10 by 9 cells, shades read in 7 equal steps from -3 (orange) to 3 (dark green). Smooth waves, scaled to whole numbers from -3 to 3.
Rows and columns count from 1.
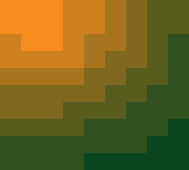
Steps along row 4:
same same same up up same up up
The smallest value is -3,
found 8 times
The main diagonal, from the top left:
-3 -3 -3 -2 0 1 2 2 3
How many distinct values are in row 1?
5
